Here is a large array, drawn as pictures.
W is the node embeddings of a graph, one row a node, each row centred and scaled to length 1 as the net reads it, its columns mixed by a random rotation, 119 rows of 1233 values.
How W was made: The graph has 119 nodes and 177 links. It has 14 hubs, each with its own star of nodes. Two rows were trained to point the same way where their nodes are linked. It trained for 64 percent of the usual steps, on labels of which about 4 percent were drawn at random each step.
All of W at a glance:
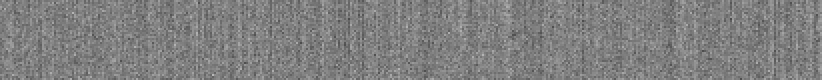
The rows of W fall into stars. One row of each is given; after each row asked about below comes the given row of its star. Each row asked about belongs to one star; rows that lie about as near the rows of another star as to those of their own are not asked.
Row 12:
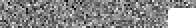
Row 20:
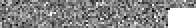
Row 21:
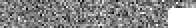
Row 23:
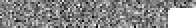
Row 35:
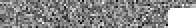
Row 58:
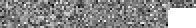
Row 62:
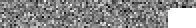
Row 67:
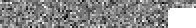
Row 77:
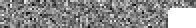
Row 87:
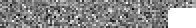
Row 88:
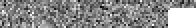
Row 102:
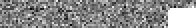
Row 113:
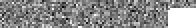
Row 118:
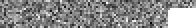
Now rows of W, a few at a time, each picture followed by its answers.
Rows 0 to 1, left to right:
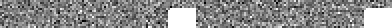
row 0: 87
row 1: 12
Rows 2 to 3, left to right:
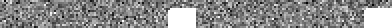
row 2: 88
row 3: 87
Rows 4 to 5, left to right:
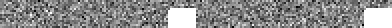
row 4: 35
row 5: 88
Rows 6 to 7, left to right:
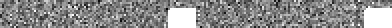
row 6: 20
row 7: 77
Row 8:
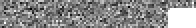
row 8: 102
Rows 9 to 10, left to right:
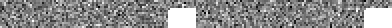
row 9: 12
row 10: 23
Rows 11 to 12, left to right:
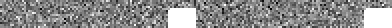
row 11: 87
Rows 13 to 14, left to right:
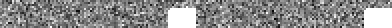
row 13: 21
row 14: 87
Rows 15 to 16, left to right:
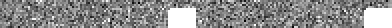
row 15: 88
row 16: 23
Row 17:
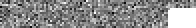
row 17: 12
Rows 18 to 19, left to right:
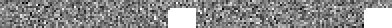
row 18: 20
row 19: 87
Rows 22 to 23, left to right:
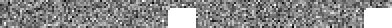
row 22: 12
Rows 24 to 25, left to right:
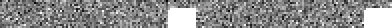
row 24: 118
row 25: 118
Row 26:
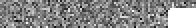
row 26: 23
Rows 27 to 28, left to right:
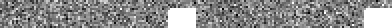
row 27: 102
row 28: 21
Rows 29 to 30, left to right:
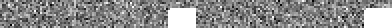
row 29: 20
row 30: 87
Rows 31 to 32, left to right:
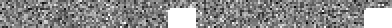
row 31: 102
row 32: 12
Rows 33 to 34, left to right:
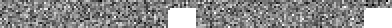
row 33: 20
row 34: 58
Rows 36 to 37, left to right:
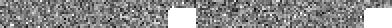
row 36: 77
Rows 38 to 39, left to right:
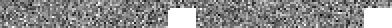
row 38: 113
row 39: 21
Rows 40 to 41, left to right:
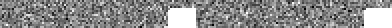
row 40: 113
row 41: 35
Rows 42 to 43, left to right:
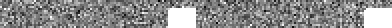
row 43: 77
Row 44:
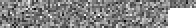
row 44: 58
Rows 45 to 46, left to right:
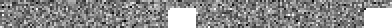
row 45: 77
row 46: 35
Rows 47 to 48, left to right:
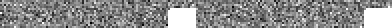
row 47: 35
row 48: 62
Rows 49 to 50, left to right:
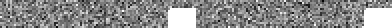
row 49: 88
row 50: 58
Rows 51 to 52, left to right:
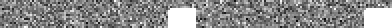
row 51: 113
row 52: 35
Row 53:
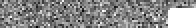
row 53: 118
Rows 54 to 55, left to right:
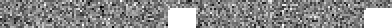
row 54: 88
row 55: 20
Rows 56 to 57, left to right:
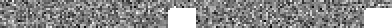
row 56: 23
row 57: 35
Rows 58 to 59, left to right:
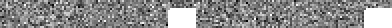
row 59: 20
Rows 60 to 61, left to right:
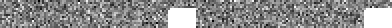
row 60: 118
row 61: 102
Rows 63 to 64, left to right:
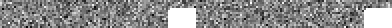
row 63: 67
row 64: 102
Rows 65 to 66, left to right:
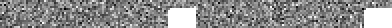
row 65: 35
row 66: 20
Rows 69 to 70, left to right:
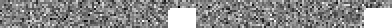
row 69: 67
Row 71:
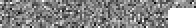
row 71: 67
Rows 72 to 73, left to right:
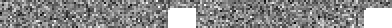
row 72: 67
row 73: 118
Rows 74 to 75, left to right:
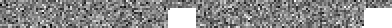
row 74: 102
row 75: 58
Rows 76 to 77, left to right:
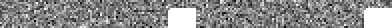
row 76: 12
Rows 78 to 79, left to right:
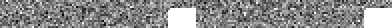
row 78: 88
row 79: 12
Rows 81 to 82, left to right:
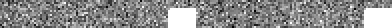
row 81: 12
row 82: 118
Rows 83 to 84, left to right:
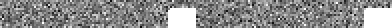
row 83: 113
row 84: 58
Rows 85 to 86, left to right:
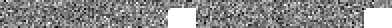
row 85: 88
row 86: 20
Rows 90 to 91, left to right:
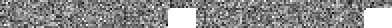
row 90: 58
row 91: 102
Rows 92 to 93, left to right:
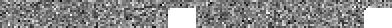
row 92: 23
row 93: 77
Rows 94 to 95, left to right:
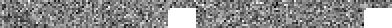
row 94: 58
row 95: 12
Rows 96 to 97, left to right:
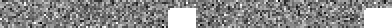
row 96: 67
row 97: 102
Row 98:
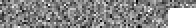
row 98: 35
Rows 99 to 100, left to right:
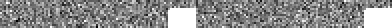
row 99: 23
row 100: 62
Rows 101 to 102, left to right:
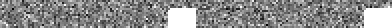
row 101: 113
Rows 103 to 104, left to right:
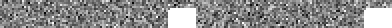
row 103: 87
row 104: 35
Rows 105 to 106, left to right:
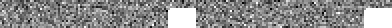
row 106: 12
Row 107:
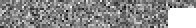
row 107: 102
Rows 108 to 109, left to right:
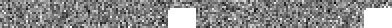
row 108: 67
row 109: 102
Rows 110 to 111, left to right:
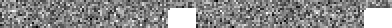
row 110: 118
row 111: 88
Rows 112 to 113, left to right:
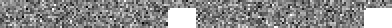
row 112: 35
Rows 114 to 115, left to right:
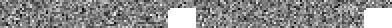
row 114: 118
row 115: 113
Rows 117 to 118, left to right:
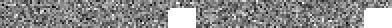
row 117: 20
